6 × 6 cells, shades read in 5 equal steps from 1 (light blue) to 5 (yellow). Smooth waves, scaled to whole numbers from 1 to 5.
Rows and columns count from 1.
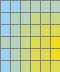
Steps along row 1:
same up same same same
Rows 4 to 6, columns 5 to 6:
4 5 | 4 5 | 4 4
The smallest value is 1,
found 6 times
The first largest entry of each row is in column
3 4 5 6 6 4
